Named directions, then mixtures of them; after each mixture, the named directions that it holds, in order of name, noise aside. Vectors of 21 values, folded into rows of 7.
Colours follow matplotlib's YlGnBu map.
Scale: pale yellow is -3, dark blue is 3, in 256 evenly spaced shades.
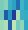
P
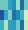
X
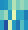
P, X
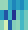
P, X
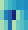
P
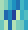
P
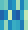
X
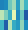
P, X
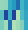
P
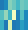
P, X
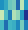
X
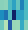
P, X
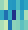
P, X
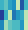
X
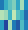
P, X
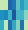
P, X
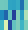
P, X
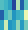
X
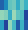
P, X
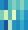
P, X
